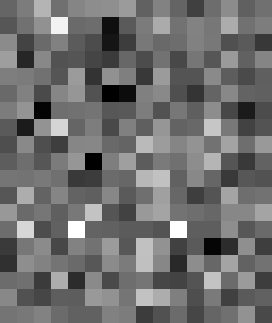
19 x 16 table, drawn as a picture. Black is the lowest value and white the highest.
Odd rows or columns: none. Seam: none. Slope: none. Grain: fine.
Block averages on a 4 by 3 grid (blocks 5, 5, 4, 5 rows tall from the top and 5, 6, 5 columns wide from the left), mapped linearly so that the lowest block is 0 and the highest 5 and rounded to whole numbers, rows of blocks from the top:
402 / 212 / 552 / 140
